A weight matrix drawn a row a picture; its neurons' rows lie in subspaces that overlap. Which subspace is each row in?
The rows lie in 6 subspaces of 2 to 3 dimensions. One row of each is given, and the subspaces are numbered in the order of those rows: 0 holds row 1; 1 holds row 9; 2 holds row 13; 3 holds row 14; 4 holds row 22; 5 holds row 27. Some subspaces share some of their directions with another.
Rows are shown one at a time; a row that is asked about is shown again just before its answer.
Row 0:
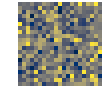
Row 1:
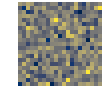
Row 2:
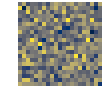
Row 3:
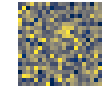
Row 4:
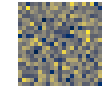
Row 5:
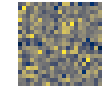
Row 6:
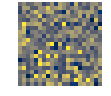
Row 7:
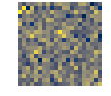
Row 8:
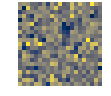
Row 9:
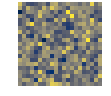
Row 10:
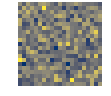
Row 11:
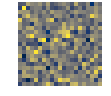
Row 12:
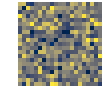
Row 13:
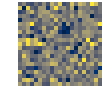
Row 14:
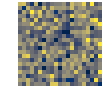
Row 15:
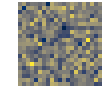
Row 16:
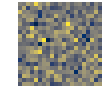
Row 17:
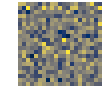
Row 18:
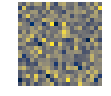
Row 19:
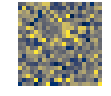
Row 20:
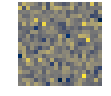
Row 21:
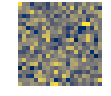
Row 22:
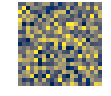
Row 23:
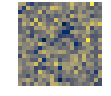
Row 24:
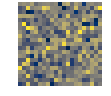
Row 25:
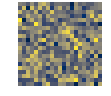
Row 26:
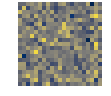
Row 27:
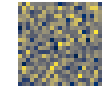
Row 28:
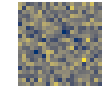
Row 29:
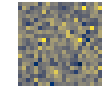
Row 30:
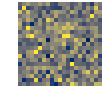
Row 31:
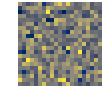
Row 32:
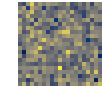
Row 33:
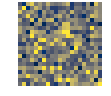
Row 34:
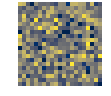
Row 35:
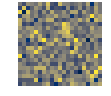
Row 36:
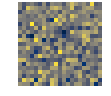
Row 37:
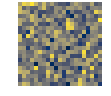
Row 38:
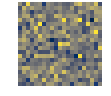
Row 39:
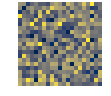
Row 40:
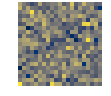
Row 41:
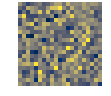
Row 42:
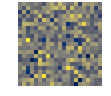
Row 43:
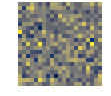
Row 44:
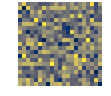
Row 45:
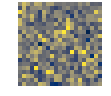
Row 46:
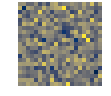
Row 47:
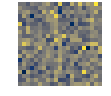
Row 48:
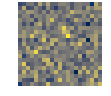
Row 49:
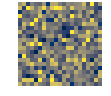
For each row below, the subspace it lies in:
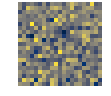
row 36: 5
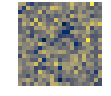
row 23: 3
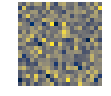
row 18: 4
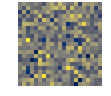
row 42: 4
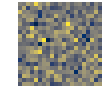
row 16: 1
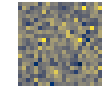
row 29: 0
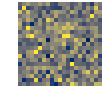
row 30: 4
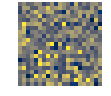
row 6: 4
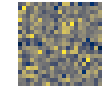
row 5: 2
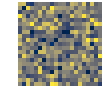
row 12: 3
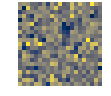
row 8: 2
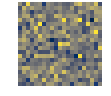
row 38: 5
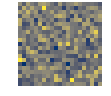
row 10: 5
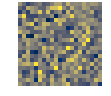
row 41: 1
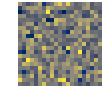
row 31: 1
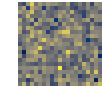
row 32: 3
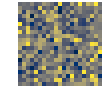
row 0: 2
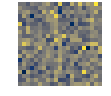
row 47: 2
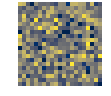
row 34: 3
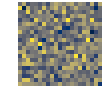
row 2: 5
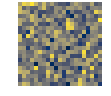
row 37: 1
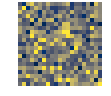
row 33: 3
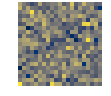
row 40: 0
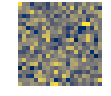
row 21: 0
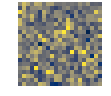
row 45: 1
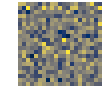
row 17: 0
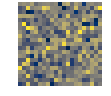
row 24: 0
